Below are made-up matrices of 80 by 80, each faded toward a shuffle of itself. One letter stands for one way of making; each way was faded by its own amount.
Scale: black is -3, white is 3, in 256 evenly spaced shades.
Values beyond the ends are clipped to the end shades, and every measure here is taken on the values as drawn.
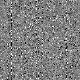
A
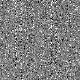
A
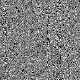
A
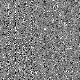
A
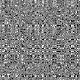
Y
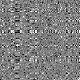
Y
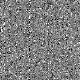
A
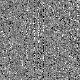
A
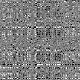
Y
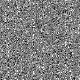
A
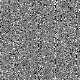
A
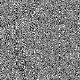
A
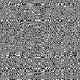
Y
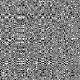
Y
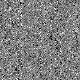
A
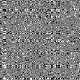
Y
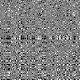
Y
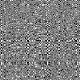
Y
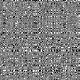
Y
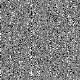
A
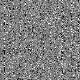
A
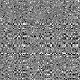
Y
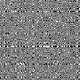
Y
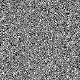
A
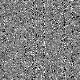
A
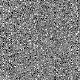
A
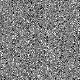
A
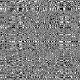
Y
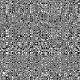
Y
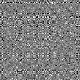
Y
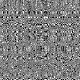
Y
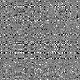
Y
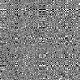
Y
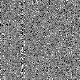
A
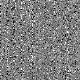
A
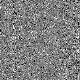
A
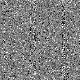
A
